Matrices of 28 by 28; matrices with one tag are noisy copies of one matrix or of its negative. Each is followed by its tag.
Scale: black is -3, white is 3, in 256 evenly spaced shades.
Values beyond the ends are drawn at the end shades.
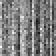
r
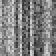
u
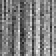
r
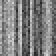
u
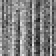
r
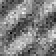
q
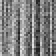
r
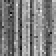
u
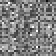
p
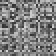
p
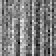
r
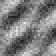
q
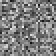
p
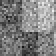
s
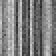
u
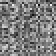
p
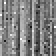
r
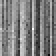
r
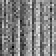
r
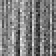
r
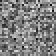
p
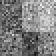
s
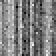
u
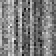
u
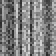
u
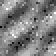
q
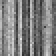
u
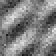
q
